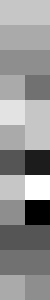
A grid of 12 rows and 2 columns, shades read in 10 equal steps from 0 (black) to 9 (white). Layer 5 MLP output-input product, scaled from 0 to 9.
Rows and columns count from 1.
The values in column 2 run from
0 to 9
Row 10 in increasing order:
3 3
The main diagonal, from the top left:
7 6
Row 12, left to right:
6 5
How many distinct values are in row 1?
1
